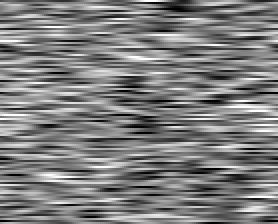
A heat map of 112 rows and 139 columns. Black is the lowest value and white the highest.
Slope: none. Mirror symmetry: none. Grain: streaks across. Average level on the scale: 50%. Histogram: bell-shaped.
